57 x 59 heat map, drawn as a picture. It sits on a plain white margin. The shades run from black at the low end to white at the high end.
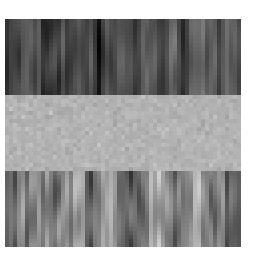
It is made of 3 by 1 panels. Panel 1,1: low, streaked downward. Panel 2,1: high, fine-grained, faint in contrast. Panel 3,1: middling, streaked downward, strong in contrast.
